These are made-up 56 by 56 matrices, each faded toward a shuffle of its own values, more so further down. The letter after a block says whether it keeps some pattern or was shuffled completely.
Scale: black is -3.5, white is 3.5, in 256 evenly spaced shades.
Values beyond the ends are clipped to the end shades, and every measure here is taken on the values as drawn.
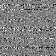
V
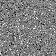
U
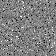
U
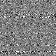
V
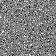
U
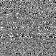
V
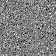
U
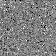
U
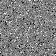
U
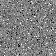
U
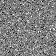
U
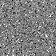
U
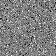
U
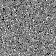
U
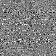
V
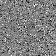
U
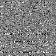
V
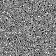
U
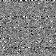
V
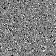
U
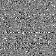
V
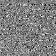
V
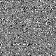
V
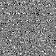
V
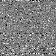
V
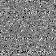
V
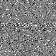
V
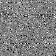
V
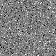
U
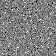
U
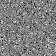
U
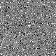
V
